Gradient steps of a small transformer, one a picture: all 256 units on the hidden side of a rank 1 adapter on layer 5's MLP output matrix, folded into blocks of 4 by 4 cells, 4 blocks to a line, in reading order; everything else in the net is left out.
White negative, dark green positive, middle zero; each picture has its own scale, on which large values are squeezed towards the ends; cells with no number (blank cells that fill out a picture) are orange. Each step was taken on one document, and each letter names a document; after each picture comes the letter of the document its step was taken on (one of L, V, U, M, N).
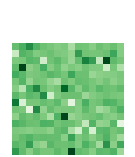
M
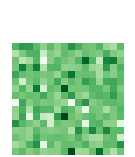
M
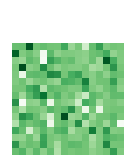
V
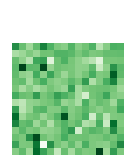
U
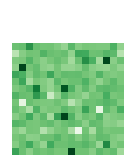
M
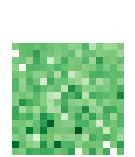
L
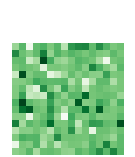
V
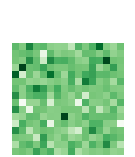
V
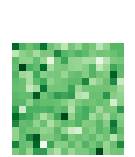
U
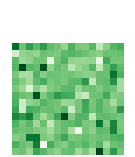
U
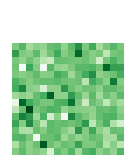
M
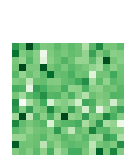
V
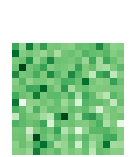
U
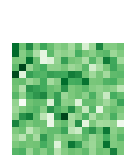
V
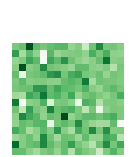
V
